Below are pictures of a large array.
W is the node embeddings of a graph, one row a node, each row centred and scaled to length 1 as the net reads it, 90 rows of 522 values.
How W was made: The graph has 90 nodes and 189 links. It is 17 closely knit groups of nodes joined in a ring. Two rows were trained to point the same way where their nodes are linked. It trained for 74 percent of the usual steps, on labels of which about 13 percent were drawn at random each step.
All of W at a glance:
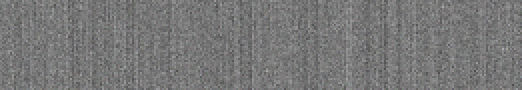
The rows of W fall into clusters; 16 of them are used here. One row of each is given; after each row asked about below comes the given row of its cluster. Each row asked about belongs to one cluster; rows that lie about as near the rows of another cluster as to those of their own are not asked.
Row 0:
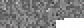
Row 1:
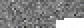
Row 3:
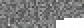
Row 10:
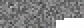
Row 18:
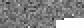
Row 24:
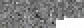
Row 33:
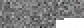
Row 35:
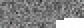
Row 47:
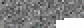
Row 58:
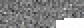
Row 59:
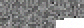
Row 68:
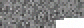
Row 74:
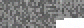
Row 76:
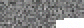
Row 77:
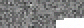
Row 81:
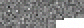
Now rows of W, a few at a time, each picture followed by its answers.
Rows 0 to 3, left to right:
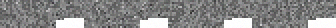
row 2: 33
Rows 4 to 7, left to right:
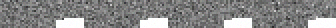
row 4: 18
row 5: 77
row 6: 77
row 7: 74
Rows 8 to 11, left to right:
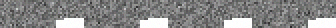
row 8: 0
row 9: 59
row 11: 3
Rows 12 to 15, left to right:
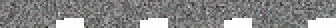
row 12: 33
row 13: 10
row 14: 3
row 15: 77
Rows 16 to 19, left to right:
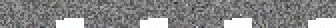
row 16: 0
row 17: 77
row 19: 0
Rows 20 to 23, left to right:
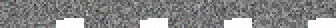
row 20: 33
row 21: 24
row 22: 33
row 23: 35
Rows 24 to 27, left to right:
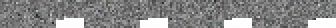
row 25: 10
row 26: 35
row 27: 59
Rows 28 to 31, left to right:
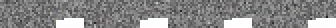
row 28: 74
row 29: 77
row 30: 81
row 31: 68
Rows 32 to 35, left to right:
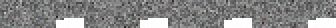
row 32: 24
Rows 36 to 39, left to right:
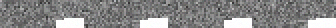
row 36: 74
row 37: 76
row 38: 81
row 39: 47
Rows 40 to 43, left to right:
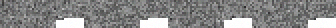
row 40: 58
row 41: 1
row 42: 74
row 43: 1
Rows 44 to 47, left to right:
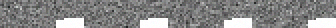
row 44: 18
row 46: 77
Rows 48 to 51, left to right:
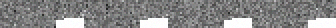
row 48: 24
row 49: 74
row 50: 33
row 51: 47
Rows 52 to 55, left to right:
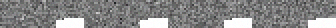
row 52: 76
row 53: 18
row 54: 0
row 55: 81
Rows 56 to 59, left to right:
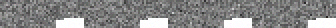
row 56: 68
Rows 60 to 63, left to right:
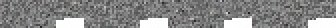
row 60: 81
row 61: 68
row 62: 1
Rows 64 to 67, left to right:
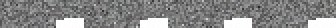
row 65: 68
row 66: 35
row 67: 33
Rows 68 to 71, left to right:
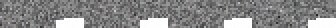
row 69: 18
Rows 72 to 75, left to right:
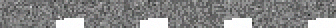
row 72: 81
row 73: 10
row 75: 10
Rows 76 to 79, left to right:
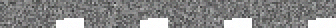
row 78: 18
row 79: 3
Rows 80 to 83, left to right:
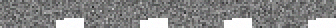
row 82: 58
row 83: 47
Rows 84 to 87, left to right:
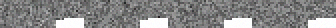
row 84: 81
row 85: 10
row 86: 1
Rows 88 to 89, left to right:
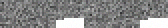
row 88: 76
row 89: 59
